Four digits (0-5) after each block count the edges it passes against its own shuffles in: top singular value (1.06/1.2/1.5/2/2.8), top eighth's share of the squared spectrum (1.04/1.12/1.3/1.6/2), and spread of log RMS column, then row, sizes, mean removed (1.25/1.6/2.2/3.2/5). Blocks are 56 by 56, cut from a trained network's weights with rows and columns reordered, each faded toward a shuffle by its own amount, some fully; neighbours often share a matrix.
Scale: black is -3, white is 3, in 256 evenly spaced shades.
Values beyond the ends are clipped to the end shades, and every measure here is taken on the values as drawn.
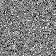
0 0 0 0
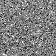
0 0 0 0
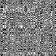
3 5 3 2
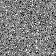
0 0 0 0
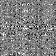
2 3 0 3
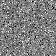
0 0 0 0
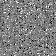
0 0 0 0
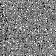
1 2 0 1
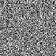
3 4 2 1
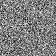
0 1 0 0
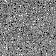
0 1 0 0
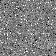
0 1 0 0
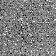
2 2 1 0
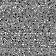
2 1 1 0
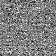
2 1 1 0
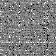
2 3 2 0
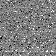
1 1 0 0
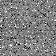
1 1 1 0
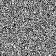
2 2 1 0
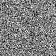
0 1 0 0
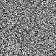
2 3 1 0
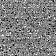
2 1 1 0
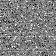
1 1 0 0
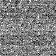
2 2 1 0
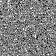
0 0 0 0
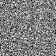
2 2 0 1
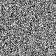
0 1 0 0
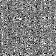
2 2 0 2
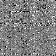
2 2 0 2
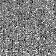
1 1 0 1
